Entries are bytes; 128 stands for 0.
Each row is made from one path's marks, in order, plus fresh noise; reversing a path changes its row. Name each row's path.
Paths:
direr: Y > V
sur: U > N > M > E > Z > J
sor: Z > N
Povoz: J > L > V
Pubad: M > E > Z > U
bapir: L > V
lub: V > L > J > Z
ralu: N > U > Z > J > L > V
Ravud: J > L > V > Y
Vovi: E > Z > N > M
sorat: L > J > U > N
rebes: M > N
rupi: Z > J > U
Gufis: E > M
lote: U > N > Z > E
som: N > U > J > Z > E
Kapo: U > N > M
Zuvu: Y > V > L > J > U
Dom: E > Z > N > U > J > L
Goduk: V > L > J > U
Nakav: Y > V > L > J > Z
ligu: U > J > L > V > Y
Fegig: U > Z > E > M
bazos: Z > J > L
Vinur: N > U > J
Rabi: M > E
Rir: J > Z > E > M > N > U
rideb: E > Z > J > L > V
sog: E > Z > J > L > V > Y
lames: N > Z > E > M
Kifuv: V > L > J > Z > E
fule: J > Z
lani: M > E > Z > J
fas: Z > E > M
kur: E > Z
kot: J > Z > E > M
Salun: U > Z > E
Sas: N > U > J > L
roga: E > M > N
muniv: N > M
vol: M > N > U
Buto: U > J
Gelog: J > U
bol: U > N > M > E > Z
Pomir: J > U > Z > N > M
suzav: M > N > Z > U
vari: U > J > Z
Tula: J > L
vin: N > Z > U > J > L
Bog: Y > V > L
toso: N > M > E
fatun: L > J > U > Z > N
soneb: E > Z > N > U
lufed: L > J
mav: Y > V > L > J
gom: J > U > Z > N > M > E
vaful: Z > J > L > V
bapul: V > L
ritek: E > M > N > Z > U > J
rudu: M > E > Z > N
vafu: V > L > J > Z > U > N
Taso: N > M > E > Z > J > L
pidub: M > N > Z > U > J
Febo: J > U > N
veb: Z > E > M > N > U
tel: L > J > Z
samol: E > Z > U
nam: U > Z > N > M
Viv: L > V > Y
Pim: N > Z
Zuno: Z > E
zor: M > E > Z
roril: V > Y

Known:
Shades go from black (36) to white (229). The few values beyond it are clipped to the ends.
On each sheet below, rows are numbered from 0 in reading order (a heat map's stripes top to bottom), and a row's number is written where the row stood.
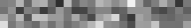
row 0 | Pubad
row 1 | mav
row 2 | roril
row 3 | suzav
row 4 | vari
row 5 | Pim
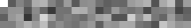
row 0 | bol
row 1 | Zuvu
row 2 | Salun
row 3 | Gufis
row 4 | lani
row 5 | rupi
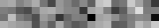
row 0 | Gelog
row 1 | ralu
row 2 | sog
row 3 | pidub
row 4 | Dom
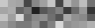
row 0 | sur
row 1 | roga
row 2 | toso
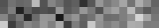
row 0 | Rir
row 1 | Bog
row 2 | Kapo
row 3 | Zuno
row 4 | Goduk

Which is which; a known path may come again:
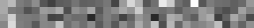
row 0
Vinur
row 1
Fegig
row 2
rideb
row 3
vaful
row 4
vin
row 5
Nakav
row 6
bol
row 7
Povoz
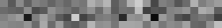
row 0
bapul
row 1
bapir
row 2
Febo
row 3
bazos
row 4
Taso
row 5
fas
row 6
gom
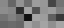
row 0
sog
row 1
lames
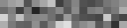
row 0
lani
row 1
roga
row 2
soneb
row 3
sorat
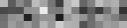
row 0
Bog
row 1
Dom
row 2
pidub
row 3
toso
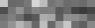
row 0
kur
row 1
tel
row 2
vol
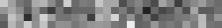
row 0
Sas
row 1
Zuvu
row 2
zor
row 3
sur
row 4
veb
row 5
Pim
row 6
Buto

